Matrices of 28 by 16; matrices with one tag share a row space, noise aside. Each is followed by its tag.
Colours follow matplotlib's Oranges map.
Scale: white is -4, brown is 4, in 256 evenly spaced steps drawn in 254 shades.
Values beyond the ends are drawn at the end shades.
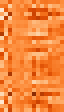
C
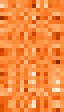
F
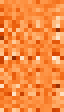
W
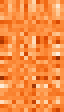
F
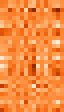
F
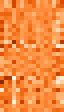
W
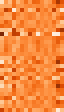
W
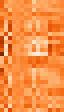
C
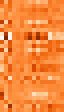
C
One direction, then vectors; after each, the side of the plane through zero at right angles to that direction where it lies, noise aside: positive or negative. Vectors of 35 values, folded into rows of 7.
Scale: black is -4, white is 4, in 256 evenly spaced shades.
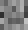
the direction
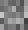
negative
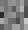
positive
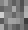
negative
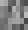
negative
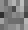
positive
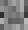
positive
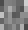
negative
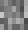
negative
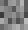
positive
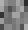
positive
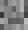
positive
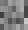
positive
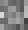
negative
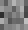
positive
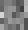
negative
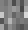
negative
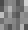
negative
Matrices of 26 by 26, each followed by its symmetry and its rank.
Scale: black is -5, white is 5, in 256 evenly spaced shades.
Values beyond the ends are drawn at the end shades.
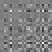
symmetric, rank two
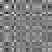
symmetric, rank two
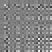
symmetric, rank two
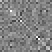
symmetric, rank five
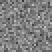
neither, full rank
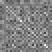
symmetric, rank five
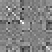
symmetric, rank five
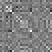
symmetric, rank five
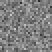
neither, full rank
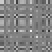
symmetric, rank two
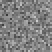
neither, full rank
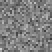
neither, full rank
